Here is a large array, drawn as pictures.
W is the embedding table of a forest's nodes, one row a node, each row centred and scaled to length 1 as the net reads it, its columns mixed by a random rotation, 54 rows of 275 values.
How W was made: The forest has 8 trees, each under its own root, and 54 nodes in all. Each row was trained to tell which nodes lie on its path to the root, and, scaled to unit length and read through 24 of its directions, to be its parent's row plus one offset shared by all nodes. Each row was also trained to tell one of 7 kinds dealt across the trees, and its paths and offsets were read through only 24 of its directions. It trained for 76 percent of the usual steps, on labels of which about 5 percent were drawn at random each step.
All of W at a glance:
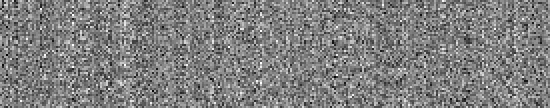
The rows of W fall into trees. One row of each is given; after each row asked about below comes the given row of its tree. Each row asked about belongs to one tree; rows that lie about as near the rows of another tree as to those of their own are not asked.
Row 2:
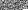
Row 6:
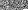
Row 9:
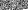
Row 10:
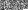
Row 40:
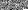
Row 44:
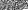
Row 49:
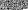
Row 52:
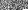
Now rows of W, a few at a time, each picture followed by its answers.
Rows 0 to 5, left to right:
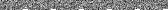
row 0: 44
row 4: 49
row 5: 10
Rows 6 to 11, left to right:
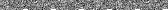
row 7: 40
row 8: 52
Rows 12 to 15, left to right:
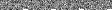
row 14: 10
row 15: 40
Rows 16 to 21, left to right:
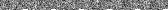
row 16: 9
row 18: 40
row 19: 2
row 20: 52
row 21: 52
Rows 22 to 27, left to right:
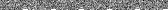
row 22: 40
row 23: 10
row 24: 52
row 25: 9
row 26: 6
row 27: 10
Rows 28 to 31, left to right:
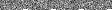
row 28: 9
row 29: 40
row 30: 2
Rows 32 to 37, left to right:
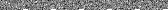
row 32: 40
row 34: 49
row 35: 49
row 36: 10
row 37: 10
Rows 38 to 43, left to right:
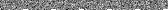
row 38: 9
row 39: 6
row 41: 40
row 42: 2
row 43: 6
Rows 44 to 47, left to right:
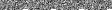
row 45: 10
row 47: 6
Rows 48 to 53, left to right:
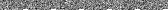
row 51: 52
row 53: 44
